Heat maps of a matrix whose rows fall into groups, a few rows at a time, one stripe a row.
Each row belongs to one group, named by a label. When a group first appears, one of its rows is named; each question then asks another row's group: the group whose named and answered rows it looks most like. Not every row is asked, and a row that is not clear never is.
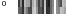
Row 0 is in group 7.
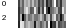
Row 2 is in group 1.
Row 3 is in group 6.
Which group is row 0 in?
7
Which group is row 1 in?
7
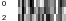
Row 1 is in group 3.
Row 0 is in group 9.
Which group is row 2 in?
7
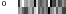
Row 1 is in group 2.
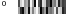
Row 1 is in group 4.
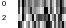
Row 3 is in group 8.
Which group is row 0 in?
1
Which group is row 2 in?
3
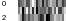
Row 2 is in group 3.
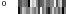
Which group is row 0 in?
4
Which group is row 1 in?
8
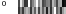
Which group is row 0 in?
2
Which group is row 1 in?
7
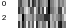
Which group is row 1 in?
7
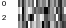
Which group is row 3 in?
2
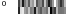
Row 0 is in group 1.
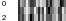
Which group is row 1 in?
7
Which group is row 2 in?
7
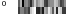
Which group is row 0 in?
9
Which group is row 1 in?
4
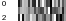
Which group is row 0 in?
8
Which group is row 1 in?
6
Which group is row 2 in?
1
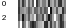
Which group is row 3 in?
9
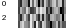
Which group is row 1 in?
9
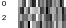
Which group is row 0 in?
3
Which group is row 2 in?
2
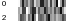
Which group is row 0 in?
2
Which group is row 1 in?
3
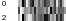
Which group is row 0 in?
3
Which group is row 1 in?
6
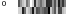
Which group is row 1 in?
3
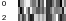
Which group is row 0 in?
7
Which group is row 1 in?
8
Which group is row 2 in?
9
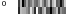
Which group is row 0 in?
1
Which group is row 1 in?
6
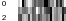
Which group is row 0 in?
3
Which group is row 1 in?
2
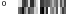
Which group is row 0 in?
2
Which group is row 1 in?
4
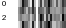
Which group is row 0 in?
2
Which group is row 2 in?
6
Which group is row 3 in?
2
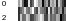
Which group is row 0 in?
2
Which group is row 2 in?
9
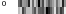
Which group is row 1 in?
3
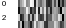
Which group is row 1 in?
7
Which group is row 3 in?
9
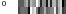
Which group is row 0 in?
4
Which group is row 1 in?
4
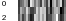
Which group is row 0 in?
4
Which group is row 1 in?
9
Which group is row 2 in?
9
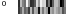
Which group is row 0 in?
9
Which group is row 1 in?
8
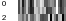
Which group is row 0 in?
9
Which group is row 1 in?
9
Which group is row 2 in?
2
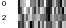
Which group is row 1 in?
8
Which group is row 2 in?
2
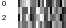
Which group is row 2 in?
9
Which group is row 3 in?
2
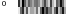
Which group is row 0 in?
1
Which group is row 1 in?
2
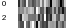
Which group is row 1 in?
6
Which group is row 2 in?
7
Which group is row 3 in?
4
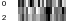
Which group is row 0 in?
7
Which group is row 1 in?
2
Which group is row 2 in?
2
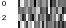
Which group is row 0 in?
6
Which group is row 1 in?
4
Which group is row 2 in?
3
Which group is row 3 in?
6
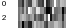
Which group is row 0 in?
7
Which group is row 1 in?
2
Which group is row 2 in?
6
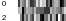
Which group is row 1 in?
3
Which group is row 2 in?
2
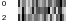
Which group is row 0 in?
1
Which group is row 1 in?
3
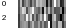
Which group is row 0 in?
9
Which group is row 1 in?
6
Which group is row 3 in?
4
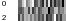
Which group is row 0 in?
6
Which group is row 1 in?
8
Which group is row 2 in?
7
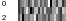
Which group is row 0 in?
4
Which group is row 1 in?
7
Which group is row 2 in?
1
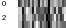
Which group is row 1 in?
3
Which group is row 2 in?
3
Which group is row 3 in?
2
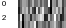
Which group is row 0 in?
4
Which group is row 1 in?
8
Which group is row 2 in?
9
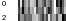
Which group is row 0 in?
1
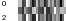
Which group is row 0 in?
3
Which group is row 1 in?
7
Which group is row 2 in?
3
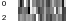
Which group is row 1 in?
4
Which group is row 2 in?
6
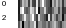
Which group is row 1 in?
6
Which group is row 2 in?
4
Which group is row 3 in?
1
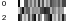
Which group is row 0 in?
6
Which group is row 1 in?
3
